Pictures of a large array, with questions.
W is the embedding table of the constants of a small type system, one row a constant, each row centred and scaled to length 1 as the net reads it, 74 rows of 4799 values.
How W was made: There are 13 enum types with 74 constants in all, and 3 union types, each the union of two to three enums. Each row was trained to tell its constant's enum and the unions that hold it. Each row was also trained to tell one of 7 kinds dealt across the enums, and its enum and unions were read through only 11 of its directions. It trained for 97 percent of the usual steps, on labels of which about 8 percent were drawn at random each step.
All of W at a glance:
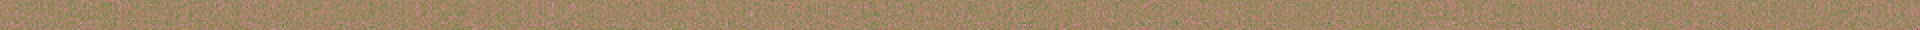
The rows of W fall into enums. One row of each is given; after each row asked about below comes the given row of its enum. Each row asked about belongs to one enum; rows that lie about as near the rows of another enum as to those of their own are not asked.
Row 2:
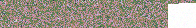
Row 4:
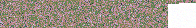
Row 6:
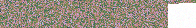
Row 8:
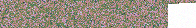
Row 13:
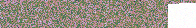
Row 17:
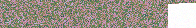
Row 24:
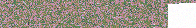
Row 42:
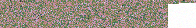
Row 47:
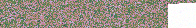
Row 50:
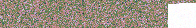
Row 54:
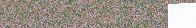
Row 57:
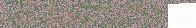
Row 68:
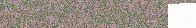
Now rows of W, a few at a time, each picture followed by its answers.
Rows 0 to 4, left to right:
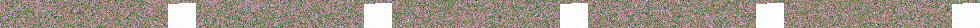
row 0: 57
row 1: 68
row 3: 24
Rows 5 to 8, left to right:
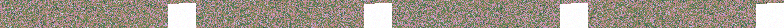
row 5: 6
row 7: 54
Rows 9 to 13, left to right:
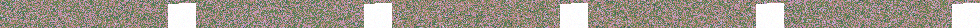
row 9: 17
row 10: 17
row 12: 54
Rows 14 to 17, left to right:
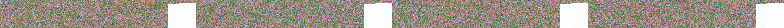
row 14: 24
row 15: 13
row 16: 57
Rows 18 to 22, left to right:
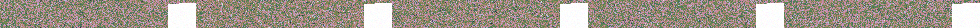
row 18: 57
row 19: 2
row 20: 2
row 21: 57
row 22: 57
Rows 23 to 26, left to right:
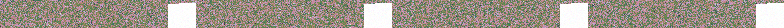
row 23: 54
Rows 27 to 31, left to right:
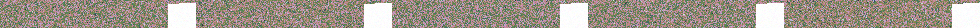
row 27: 13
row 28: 8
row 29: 68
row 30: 13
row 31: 8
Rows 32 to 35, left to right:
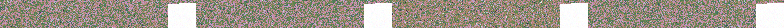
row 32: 68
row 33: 50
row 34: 6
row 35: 54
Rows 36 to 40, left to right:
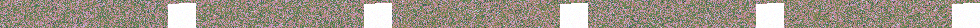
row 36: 13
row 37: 13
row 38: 8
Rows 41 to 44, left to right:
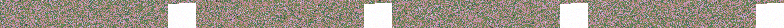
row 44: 68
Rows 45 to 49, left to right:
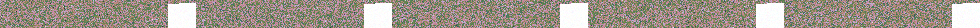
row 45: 24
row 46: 68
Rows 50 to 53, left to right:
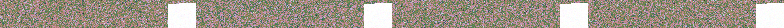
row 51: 4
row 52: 4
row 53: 6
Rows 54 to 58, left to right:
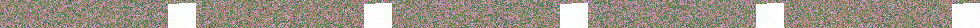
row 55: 6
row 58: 6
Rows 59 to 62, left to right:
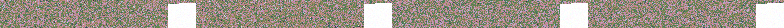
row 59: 57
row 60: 24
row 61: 13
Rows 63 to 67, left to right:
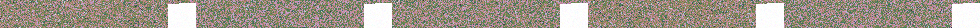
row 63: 24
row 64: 8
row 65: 47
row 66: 8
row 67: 17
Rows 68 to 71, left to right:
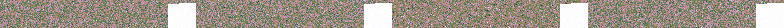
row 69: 68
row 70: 24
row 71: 8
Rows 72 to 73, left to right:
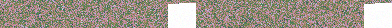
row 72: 54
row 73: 54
